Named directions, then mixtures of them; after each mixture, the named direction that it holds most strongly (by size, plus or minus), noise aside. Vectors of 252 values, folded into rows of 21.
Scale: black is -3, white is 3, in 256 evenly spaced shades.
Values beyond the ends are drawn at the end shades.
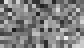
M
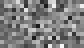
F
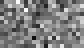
F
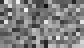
M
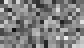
M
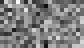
M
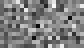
F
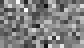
F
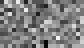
M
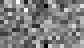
F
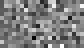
F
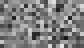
F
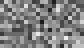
M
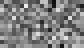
F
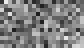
M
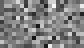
F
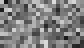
M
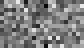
F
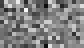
F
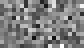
F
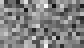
F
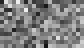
M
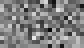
F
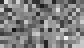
M
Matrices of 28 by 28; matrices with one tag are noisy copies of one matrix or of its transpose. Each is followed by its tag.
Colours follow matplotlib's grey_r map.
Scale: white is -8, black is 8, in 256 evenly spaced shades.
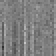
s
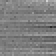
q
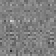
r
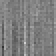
s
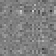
r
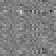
r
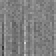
s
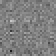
r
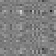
r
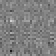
r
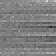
q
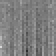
q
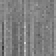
s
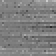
q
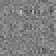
r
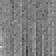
q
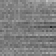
q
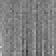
q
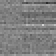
s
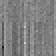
s
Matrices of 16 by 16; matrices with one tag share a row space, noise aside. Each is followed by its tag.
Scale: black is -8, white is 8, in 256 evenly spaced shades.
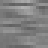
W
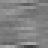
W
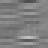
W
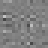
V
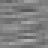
W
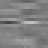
W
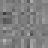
V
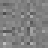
V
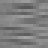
W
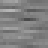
W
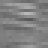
W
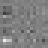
V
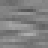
W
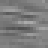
W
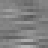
W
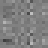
V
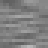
W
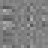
V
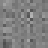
V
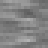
W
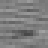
W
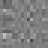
V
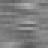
W
